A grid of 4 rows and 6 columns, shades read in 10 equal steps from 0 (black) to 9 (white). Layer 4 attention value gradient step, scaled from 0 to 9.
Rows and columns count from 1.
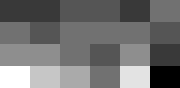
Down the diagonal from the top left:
2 3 4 4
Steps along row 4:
down down down up down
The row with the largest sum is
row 4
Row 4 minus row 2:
5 4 2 0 4 -3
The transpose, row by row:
2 4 5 9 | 2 3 5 7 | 3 4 4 6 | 3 4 3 4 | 2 4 5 8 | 4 3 2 0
